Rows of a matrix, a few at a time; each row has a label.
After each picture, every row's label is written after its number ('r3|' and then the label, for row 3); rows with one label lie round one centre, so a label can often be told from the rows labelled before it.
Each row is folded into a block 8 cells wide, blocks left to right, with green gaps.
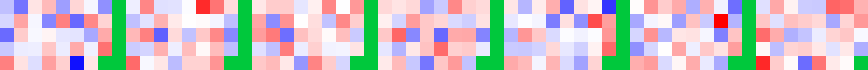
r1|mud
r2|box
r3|box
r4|box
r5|mud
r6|mud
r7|box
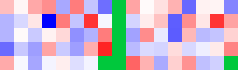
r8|mud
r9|mud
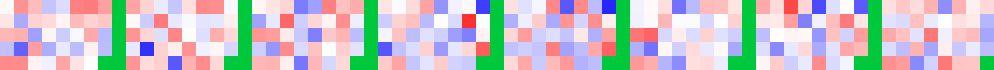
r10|box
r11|box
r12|box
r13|mud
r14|mud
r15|box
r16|mud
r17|box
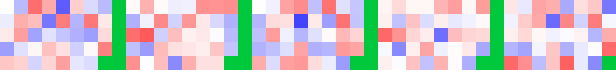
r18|mud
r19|box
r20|mud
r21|box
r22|mud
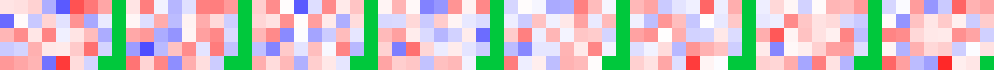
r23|box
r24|box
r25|box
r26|box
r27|box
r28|box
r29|box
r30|box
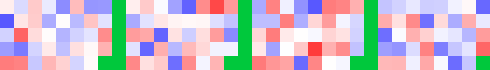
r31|mud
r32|box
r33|box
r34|mud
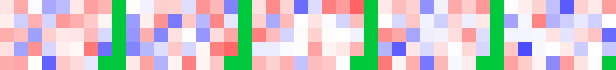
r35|box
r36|mud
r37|box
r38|box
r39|box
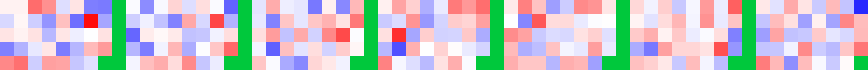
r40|mud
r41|mud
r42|box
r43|box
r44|box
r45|box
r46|mud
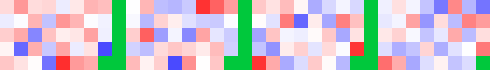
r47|box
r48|box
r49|mud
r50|mud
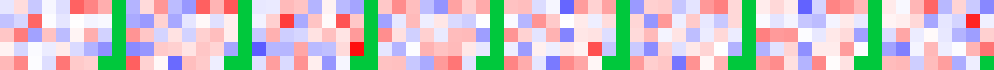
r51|box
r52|box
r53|mud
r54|box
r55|box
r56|box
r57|box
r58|mud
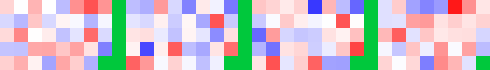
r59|box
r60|mud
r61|mud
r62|box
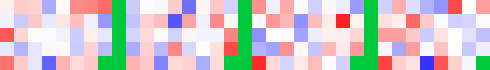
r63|box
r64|mud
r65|mud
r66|box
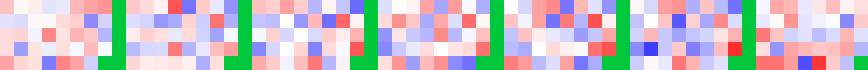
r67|box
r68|mud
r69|mud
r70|mud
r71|mud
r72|mud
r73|box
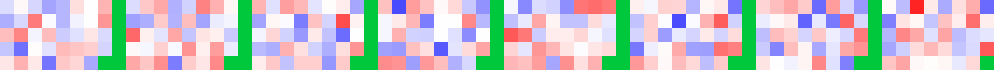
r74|box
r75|box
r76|mud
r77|mud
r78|box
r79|mud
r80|mud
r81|mud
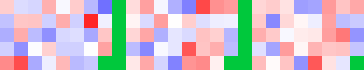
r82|mud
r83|box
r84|box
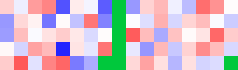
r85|mud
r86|box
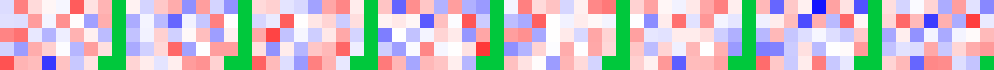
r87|box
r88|mud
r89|box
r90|mud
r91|box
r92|box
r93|mud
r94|mud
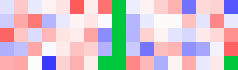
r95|box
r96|mud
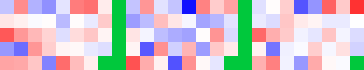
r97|box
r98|box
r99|box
